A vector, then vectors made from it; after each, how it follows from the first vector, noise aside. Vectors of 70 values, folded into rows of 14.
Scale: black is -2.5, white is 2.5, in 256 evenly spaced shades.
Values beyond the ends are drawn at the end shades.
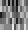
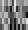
reversed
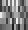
negated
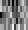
copied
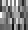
negated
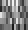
negated
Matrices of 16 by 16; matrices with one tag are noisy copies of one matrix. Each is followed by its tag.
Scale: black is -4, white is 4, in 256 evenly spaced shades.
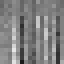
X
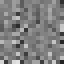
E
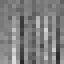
X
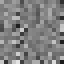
E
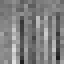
X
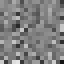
E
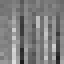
X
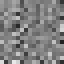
E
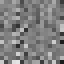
E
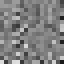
E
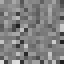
E
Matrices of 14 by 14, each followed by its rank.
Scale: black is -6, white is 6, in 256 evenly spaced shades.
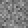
full rank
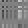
one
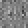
three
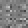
two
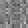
three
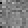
three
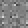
three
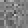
three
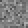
full rank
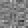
three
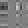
one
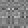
two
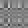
one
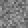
full rank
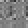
two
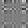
one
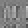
two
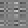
one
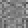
three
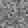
full rank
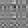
two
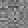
two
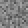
full rank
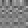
two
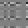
one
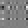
one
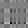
one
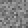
full rank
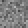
full rank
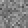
full rank
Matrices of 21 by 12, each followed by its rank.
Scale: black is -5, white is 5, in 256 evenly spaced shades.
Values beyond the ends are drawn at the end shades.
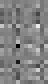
two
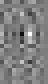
two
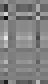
one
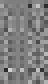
two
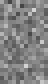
full rank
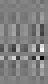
one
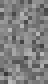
full rank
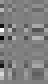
one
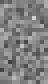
full rank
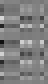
one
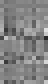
two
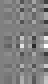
one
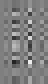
one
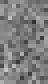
full rank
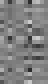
two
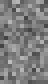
full rank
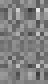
two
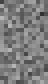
full rank
